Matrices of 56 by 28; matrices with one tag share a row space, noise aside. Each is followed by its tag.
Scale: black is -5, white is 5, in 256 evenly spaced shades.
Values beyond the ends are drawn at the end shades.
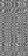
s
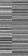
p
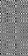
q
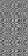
s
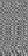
s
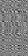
s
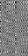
q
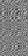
s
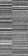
p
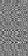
s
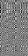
q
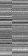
p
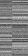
p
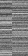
p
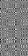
q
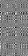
q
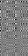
q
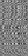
s
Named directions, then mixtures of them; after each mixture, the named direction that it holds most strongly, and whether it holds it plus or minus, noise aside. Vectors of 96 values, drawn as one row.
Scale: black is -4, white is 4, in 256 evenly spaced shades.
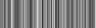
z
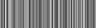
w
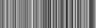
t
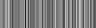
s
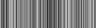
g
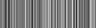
t, minus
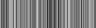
g, plus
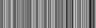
t, plus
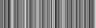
z, plus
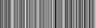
s, minus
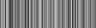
w, minus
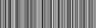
w, minus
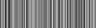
w, minus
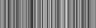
t, minus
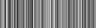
z, plus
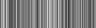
g, minus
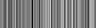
t, minus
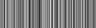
w, plus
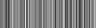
s, minus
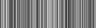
g, minus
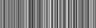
t, minus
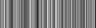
z, minus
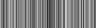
g, plus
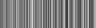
t, plus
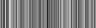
g, plus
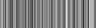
t, minus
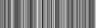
z, plus
